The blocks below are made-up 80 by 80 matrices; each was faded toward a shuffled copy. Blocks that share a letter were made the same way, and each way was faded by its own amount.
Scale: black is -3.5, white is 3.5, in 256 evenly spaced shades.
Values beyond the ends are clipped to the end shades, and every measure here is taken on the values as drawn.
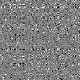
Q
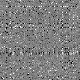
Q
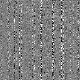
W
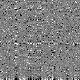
Q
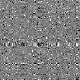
Q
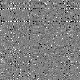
Q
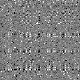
Q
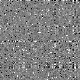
Q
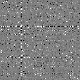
Q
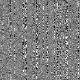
W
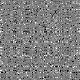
Q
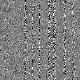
W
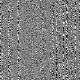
W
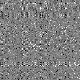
Q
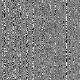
W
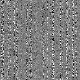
W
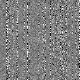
W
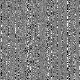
W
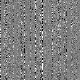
W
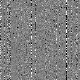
W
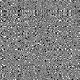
Q
